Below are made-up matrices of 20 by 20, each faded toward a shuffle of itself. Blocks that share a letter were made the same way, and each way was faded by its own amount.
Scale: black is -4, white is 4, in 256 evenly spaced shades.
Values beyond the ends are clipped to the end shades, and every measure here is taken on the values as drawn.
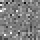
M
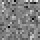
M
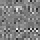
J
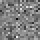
M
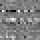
J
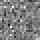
M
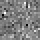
M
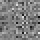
J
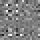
J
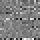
J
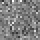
M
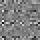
J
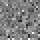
M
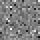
M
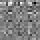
J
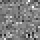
M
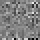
J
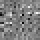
J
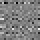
J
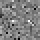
M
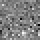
M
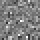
M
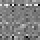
J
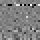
J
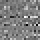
J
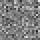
M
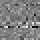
J
